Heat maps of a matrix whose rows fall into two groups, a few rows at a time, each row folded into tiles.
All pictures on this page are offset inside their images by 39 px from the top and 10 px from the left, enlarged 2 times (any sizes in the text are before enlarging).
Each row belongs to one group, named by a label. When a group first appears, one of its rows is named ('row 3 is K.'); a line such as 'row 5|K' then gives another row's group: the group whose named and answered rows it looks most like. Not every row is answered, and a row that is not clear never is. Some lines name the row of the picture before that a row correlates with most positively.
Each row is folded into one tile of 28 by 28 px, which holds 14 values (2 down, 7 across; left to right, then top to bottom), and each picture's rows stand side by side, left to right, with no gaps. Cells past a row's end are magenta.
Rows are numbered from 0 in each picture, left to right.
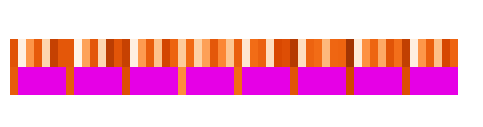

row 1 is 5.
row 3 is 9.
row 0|5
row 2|5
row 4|5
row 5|5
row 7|5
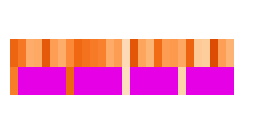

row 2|9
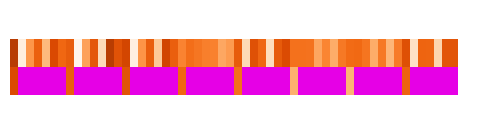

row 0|5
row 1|5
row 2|5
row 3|9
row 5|9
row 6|9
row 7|5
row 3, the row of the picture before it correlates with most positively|1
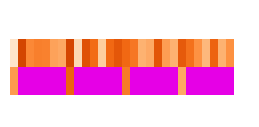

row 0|9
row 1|5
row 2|9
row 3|9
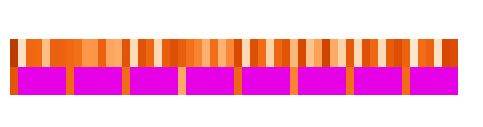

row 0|5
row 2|5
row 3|9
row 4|5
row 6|5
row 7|5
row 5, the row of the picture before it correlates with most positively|2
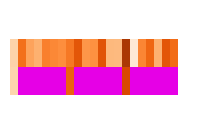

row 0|9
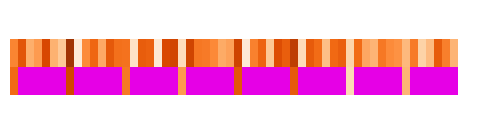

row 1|5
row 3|9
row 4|5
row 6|9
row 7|9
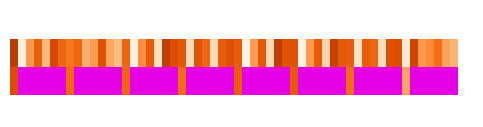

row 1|9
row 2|5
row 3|5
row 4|5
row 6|5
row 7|9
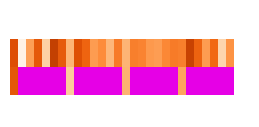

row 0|5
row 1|9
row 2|9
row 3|9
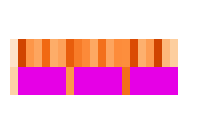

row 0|9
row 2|9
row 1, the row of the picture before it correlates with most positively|3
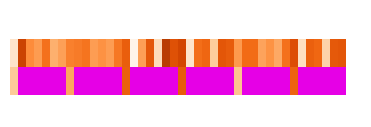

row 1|9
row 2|5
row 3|5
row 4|9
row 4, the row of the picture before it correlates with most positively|0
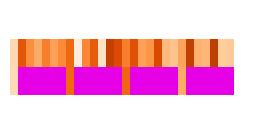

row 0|9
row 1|5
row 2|9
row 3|9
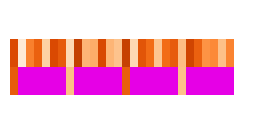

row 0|5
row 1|9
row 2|5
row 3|9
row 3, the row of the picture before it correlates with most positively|0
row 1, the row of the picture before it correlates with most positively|3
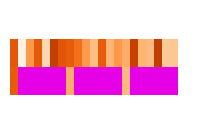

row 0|5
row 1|9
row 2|9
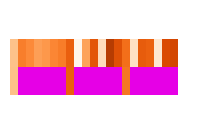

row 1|5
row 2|5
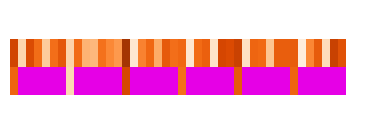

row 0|5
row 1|9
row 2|5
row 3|5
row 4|5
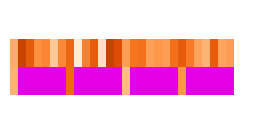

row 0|9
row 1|5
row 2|9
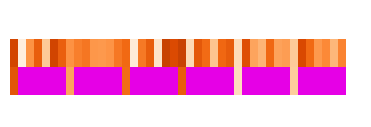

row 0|5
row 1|9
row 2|5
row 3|5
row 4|9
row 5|9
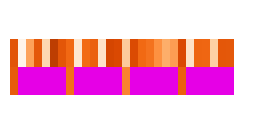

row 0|5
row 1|5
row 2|9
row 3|5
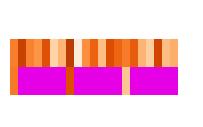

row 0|9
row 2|9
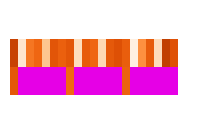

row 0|5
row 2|5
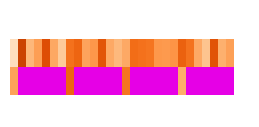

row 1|9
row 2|9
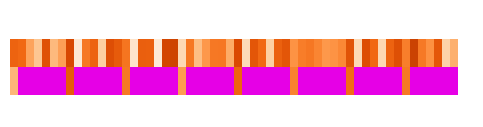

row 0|9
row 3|9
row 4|5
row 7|9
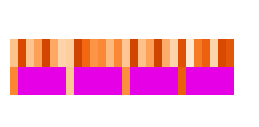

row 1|9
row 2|9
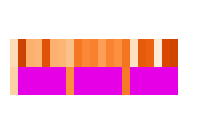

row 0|9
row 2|5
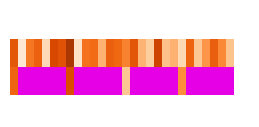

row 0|5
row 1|5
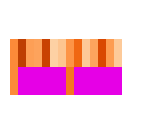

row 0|9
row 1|9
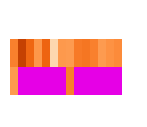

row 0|9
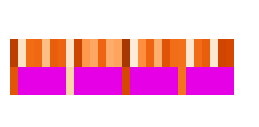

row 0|5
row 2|5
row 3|5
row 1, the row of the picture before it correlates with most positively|0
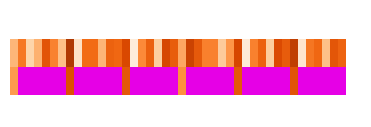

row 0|9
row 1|5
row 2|5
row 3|9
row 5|5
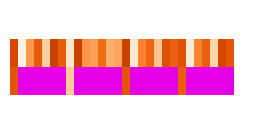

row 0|5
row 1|9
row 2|5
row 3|5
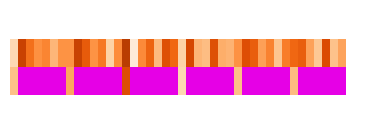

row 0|9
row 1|9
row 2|5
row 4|9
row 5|9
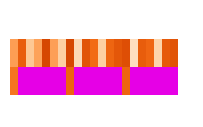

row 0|9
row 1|5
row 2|5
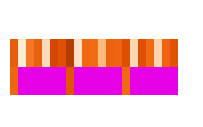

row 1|5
